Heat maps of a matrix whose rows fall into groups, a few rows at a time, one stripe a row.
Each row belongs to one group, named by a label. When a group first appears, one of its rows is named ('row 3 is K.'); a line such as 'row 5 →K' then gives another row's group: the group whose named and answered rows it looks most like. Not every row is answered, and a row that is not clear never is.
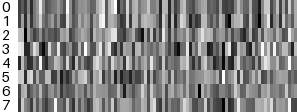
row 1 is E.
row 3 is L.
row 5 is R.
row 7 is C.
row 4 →C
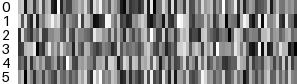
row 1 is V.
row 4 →E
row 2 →C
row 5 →R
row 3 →V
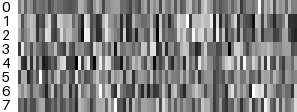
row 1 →V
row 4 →L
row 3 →C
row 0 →R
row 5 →C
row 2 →V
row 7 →E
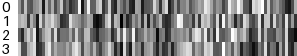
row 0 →L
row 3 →V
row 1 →V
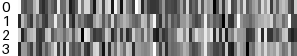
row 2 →V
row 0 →L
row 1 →C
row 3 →C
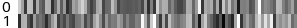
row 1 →C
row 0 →R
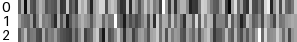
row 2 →C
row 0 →E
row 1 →R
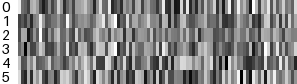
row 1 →E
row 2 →C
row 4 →V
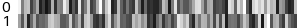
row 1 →V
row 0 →L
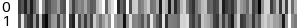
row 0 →E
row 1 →C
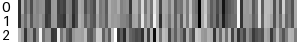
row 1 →E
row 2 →R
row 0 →E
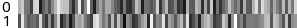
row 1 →C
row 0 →L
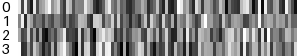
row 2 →L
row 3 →L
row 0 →V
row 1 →R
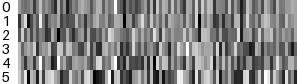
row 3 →V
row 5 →V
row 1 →C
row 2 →E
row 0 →R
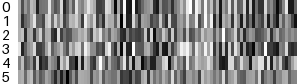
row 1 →V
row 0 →V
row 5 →R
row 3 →V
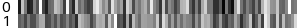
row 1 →E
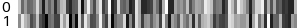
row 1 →L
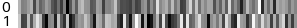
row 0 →R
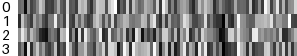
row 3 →E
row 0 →E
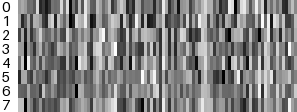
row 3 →R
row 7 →R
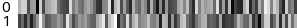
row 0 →V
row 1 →E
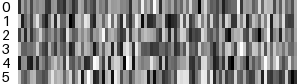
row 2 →E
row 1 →L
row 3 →L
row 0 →E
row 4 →C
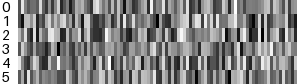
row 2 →V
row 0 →C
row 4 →L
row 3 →C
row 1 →V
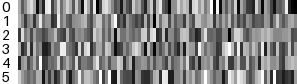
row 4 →C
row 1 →R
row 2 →C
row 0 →V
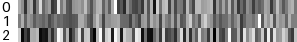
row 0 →R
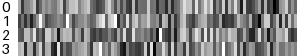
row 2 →V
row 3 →R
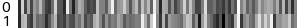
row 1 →C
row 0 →E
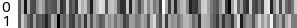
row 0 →E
